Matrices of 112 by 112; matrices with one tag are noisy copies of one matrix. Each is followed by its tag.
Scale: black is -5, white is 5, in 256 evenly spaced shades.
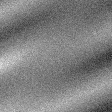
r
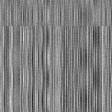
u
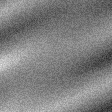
r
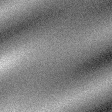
r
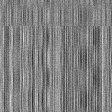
u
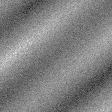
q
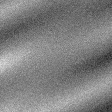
r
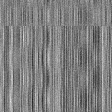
u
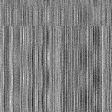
u
